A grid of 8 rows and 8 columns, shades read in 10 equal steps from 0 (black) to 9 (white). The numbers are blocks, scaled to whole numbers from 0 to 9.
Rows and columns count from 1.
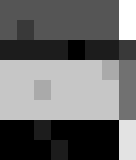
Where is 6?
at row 4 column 7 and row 5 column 3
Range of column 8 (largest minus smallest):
7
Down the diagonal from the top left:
3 2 1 7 7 7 0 8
